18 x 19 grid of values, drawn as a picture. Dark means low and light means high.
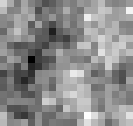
Odd rows or columns: none. Mirror symmetry: none. Ninth with the lowest average: middle left. Histogram: bell-shaped. Grain: blotchy.
